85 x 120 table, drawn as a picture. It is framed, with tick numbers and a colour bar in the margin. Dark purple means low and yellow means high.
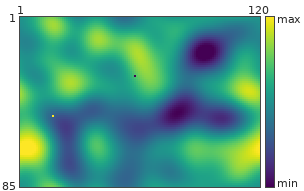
Two lone cells stand out: one far higher and one far lower than their neighbours. The top right is the ninth with the lowest average. No overall slope runs across the table.
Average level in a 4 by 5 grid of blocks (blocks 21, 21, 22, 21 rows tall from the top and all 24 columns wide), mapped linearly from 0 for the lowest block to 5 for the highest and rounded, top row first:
4 4 4 1 1 | 4 4 4 1 4 | 3 1 0 0 2 | 4 2 1 3 5
